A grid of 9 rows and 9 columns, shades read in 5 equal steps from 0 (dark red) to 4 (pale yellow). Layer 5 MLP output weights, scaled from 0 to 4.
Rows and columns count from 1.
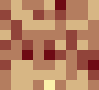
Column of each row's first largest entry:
2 2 3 1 6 1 2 2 5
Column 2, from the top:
3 3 1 1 2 2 3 3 3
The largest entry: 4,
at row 9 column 5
